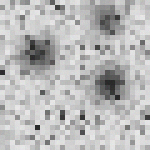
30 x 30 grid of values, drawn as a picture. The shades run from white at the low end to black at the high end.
On average the colour sits 30% of the way up the scale. The ninth with the highest average is the middle right. Neither half mirrors the other. There are three bumps. The values are skewed, with a long tail toward high values.
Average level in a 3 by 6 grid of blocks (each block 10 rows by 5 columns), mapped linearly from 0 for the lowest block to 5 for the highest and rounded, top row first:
0 2 1 1 3 0 | 1 3 1 1 5 0 | 0 0 0 1 0 0
